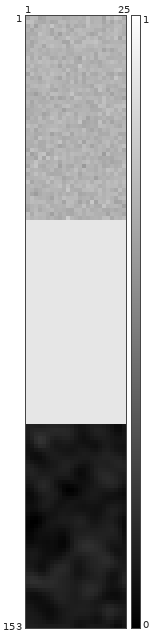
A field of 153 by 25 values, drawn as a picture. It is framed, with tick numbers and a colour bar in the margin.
The table splits into 3 rows of 1 panel. Panel 1,1: high, fine-grained, faint in contrast. Panel 2,1: very high, flat. Panel 3,1: very low, blotchy, faint in contrast.
